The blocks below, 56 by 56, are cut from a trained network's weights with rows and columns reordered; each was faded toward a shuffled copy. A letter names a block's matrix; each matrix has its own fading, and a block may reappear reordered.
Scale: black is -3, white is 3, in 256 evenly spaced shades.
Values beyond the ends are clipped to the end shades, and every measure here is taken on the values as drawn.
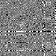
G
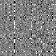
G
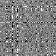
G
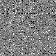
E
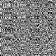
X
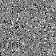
E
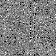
E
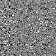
E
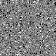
E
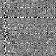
G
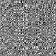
X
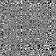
G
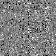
E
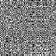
X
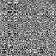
X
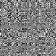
X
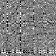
G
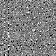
E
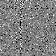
E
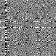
G
